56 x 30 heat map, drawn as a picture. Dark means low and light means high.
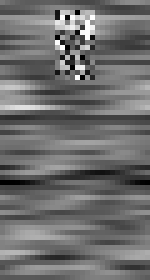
The top middle is the roughest part. Streaks run across, left to right. An odd patch, rougher than its surroundings, sits in the top middle. There is no overall slope.
